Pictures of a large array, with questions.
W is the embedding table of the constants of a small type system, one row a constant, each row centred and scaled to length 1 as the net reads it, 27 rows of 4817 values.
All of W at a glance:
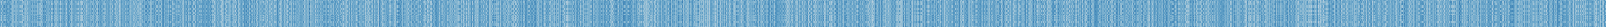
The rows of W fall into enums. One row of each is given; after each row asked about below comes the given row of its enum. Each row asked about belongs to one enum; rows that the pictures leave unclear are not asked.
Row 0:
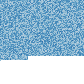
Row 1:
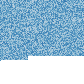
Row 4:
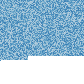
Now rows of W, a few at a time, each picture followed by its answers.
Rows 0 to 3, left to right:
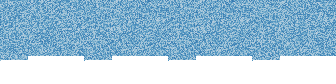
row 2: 1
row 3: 4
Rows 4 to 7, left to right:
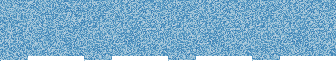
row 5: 0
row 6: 0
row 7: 0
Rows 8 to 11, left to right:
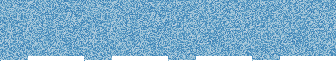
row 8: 4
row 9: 4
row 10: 0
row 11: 0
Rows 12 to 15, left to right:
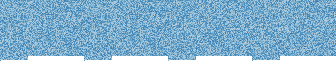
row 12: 4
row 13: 4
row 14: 0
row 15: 1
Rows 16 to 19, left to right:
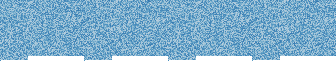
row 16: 4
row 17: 1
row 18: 4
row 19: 1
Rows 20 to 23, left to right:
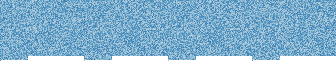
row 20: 1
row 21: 0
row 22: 0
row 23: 4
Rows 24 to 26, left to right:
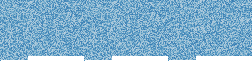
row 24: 4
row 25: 4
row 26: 1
